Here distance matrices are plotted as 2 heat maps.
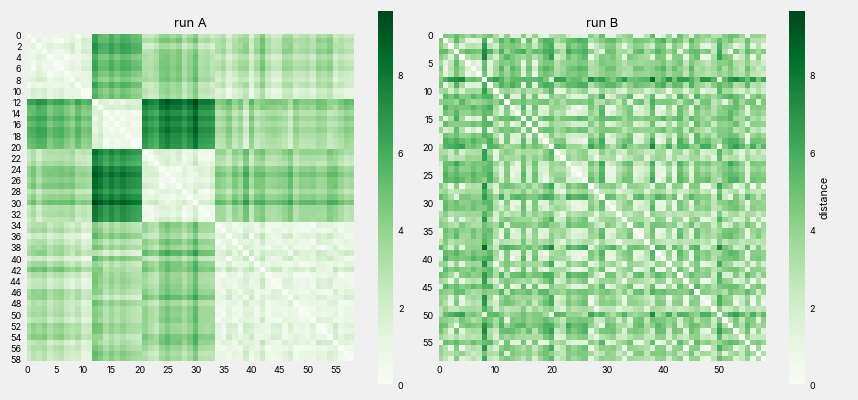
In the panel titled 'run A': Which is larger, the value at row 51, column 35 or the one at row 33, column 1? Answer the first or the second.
the second
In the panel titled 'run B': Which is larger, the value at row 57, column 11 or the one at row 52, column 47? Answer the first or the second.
the first
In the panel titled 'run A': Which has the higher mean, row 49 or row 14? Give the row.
14
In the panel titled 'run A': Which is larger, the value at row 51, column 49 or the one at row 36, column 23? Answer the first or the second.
the second
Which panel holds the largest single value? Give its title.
run A
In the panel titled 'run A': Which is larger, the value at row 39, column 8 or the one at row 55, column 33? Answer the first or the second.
the second
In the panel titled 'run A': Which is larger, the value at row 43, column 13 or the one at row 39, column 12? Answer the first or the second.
the first
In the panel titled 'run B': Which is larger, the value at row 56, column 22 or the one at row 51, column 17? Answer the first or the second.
the second
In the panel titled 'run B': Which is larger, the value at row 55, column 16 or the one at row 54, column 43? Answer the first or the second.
the second
